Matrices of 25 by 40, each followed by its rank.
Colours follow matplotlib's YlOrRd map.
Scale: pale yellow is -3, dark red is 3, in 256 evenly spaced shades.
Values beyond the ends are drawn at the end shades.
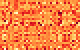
five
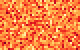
full rank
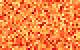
full rank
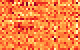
five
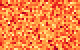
full rank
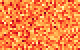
full rank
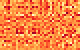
five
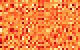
five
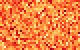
full rank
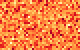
full rank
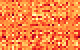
five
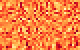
five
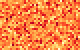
full rank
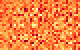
five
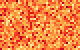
full rank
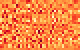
five
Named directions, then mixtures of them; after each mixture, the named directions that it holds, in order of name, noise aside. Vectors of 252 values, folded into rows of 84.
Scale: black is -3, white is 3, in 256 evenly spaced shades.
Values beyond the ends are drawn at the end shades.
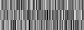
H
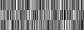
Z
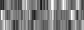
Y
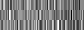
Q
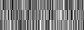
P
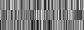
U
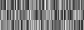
U, Z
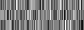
Z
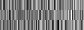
Q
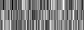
P, Y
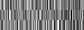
Q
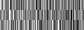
H, Q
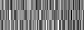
Q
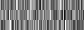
Q, Z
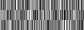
Z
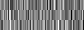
P, Q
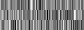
H, Z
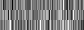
P, Z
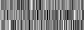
H, Z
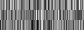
U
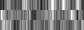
Y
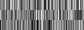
U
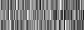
Q, Z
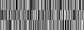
Z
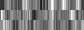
Y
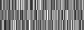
H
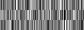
Z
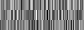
H, U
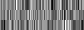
Y, Z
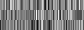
U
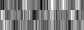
Y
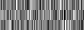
Z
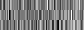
Q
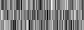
H, Y
